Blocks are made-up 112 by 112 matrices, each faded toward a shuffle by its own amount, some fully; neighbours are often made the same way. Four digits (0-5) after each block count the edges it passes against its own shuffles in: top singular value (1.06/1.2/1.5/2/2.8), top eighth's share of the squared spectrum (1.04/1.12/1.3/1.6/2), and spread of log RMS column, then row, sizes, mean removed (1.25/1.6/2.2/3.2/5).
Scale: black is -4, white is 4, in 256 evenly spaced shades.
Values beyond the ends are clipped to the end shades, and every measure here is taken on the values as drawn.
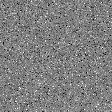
0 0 0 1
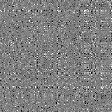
5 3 3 2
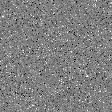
2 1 0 0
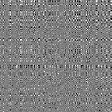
5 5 4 4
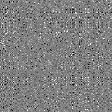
5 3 3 2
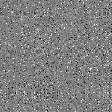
4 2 1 1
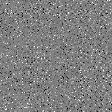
4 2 1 1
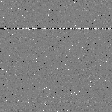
5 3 0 1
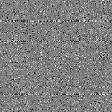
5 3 2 2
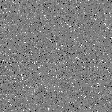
3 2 0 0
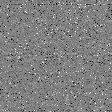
3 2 0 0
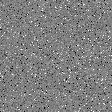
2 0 0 0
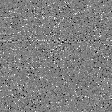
3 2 0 1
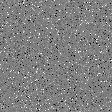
0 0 0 0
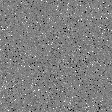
1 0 0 0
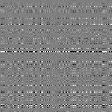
5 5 3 4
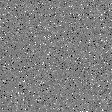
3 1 0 0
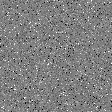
1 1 0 0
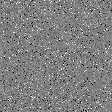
2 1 0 1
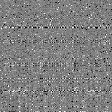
5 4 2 3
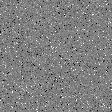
0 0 0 0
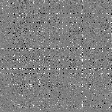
3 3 3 3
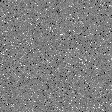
0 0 0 0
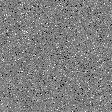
1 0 0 0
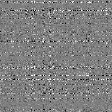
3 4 3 4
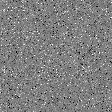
0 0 0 0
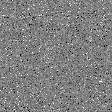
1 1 0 1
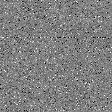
2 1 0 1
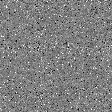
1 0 0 1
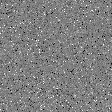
0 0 0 0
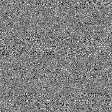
1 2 0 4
